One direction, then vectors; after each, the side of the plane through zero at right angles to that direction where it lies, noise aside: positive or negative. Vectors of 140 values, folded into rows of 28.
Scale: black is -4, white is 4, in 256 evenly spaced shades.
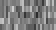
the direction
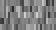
negative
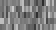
positive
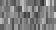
positive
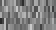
negative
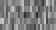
positive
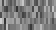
positive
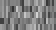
negative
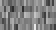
negative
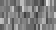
positive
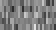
negative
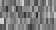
positive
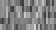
negative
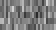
positive
